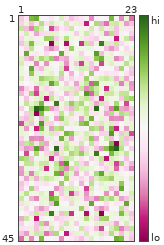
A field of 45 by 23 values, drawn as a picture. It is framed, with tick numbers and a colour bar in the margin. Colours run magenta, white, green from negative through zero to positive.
It looks the same turned upside down. No seam splits the table. The grain is fine, like static. No regular stripes run through it. There is no overall slope. No row or column stands out. The histogram is bell-shaped.
